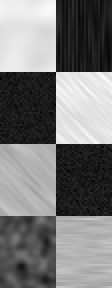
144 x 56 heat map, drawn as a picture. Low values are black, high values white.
The table splits into 4 rows of 2 panels. Panel 1,1: very high, smooth, faint in contrast. Panel 1,2: very low, streaked downward, faint in contrast. Panel 2,1: very low, fine-grained, faint in contrast. Panel 2,2: very high, slanting down to the right, faint in contrast. Panel 3,1: high, slanting down to the right, faint in contrast. Panel 3,2: very low, fine-grained, faint in contrast. Panel 4,1: low, blotchy. Panel 4,2: high, streaked across, faint in contrast.
